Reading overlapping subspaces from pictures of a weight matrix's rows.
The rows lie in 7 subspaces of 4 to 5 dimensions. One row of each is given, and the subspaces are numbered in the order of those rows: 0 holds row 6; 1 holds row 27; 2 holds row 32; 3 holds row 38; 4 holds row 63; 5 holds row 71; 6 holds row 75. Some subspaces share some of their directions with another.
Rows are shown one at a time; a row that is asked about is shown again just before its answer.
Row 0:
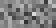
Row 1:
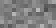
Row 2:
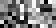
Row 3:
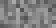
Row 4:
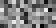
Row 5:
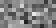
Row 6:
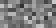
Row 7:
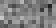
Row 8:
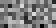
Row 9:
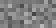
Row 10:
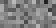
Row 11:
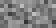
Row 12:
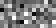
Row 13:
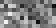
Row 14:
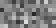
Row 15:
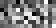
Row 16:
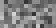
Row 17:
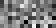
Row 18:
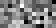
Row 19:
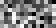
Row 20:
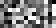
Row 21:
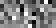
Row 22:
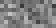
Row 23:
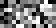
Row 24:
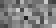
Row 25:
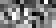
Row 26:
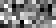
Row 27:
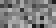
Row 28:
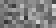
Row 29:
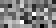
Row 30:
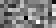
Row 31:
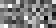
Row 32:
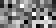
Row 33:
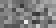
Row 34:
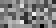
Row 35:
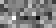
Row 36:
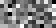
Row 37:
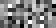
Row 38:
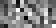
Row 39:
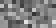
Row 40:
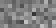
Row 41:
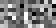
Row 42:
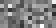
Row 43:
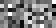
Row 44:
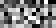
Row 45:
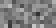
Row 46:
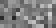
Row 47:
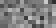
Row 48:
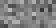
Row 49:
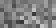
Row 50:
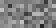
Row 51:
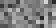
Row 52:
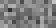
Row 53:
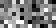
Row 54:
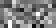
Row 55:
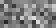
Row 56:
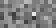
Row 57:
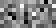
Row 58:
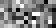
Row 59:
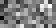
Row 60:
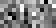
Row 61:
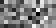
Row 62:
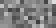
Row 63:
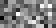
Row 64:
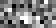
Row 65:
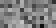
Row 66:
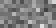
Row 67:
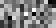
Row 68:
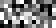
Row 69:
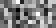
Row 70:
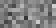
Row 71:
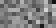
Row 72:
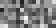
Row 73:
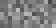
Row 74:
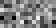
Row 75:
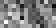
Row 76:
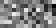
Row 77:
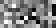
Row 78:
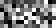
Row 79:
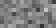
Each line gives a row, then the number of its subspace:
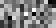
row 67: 3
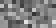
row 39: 6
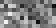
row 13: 6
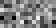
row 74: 4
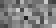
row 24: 0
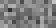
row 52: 4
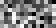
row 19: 0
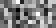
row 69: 1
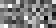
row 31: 2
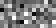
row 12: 4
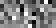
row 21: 6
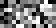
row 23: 4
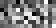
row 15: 3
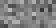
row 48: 4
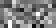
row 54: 1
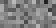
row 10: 0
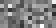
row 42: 3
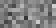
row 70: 1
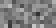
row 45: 1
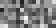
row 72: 3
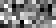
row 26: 4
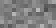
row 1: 5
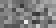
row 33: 2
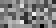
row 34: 6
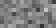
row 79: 5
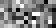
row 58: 2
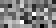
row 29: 6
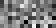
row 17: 2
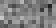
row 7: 4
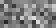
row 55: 6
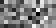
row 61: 2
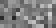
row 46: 4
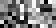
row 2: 5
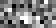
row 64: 4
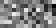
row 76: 5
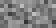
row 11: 6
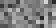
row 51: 2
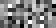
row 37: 3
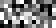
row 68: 4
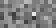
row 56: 0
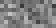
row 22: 6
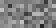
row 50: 0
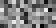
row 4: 0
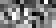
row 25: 5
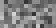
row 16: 0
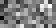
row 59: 4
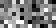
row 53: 5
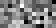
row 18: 2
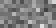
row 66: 5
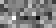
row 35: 4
